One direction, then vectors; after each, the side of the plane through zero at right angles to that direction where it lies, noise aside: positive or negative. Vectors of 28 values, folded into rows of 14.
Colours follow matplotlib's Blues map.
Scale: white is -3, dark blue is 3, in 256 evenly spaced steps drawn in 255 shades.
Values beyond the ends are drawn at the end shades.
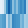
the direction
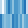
positive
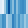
positive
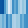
negative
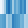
positive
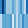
negative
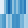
positive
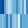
negative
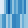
positive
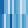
negative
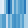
positive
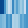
negative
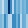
positive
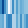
negative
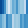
negative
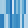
positive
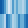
negative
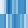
positive
